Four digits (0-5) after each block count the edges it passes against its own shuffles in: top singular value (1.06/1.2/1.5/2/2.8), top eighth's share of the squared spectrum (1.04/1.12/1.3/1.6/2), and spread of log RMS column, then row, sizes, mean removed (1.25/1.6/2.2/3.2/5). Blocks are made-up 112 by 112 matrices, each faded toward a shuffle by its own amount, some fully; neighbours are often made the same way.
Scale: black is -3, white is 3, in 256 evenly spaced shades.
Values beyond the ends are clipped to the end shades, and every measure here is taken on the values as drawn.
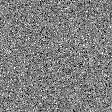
0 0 0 0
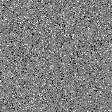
0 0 1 0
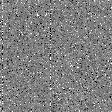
2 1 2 0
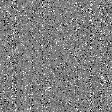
1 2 3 0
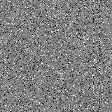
1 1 1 0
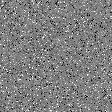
0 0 0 0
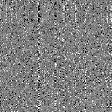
4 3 3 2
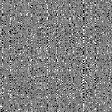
4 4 3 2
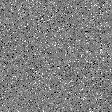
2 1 0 0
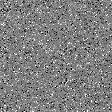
3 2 0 0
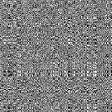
5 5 3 3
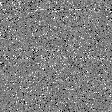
1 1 0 2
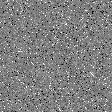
0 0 0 0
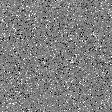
0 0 0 0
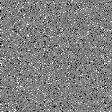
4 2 1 1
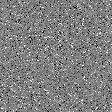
3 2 0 0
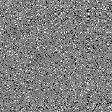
4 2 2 1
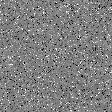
2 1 0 0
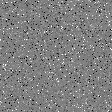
0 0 0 0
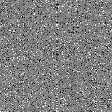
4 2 1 1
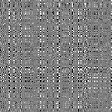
5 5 4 4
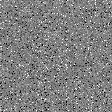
3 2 1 0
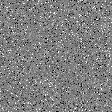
3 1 1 0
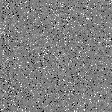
3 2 1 0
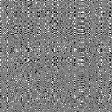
5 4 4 3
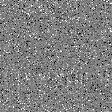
3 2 1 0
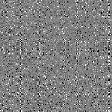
5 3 3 2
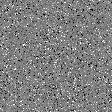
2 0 0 0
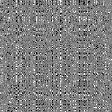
5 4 3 3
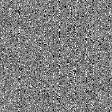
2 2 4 0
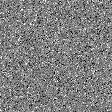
0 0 0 0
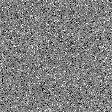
0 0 1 0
